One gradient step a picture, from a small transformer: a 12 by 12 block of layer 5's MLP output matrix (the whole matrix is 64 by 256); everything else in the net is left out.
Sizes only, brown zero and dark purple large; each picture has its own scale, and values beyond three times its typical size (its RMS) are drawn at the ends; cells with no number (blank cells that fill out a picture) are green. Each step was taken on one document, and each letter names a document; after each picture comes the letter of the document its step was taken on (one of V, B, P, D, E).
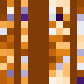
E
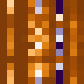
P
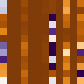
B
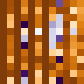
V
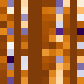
E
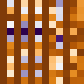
V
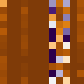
B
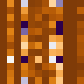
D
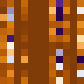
E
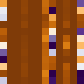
B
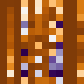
D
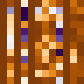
V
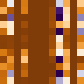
E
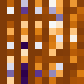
V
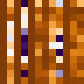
V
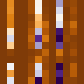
P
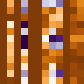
V
